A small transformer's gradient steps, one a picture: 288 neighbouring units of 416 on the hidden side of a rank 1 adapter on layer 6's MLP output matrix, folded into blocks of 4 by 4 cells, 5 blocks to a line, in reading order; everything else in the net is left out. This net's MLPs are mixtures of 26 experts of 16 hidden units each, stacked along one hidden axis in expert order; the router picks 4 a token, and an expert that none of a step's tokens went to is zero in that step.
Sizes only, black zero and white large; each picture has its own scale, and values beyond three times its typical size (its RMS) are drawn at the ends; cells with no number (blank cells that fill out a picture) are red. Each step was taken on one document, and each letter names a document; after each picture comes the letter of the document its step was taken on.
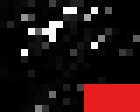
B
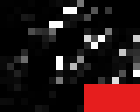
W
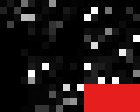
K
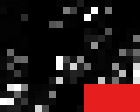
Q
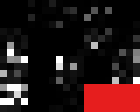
Q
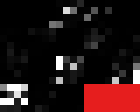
Q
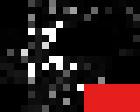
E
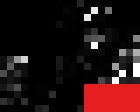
Q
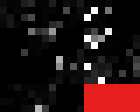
W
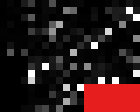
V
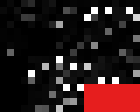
K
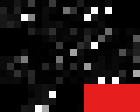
W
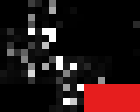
E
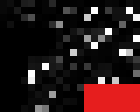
K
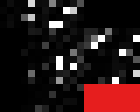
B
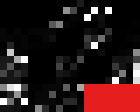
Q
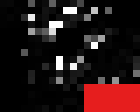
W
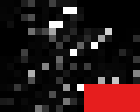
B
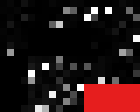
V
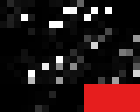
W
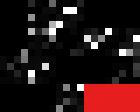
B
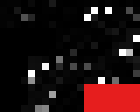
K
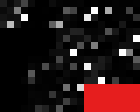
K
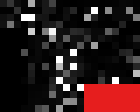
K
